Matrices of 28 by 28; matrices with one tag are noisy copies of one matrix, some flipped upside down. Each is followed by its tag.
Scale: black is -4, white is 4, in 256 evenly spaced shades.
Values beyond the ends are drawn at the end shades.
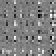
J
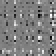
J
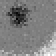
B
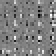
J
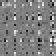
J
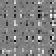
J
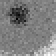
B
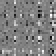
J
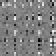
J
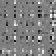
J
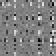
J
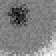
B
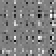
J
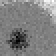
B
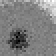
B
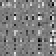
J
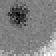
B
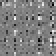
J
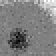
B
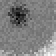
B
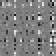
J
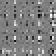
J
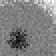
B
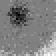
B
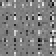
J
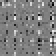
J
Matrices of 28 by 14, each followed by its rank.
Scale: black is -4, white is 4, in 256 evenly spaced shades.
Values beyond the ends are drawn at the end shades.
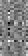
three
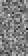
full rank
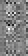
three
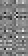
three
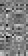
three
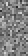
full rank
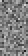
full rank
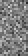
full rank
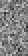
full rank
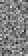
full rank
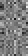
three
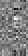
three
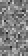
full rank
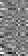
three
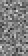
full rank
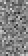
full rank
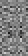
three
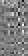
three
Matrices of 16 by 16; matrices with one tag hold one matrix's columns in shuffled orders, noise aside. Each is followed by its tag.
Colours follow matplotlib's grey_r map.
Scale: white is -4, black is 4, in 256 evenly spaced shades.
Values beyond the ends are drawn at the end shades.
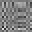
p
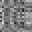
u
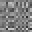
p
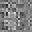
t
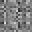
u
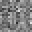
u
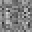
u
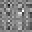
t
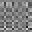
p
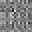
u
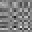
p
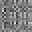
u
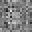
u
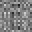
t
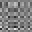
p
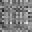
u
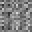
t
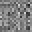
t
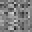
t
